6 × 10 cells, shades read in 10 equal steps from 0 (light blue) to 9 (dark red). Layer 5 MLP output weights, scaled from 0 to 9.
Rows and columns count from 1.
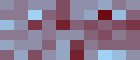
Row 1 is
3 4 3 3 6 3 3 2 4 3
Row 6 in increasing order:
0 1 2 2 3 3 3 5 6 8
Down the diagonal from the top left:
3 4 7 4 2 8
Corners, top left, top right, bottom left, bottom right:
3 3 5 3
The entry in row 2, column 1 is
4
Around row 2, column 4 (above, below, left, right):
3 4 0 6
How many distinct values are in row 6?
7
